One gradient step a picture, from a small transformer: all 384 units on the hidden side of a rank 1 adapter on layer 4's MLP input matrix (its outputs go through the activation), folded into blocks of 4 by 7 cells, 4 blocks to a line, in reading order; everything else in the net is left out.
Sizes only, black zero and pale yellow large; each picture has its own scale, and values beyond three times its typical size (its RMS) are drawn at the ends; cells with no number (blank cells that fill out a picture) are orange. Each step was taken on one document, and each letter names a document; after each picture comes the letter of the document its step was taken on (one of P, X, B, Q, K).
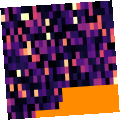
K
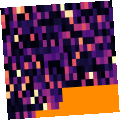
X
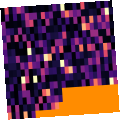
X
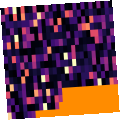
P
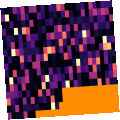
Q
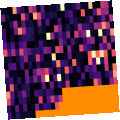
K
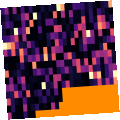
Q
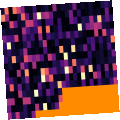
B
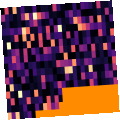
P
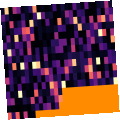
K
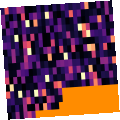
P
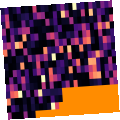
Q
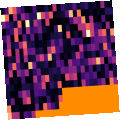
P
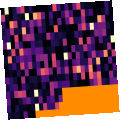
K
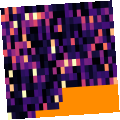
P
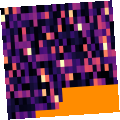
X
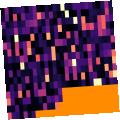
K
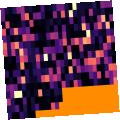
Q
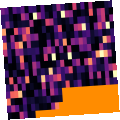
Q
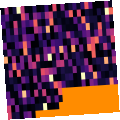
B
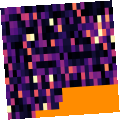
B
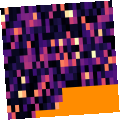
X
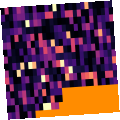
X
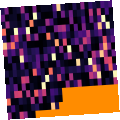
Q
